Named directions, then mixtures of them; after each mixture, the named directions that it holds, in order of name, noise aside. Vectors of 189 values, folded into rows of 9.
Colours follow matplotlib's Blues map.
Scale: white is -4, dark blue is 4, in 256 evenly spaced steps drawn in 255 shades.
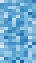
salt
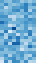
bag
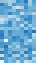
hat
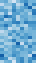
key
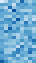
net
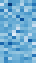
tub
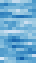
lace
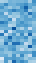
bag, salt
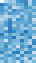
hat, net, salt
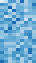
net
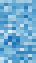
bag, lace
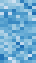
key, net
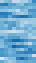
lace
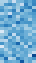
key, salt, tub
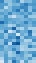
bag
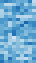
hat, lace, tub
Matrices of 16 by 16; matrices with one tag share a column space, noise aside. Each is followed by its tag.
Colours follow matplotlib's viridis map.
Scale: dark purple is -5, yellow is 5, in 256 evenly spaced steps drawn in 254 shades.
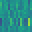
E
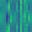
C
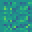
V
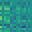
V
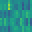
E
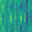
C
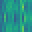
C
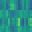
E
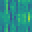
C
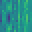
C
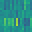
E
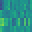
E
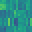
E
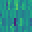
E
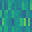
E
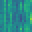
C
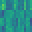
E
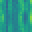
C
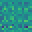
V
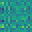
V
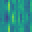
C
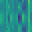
C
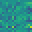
V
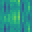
C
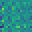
V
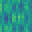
C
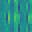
C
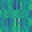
E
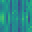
C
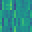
E
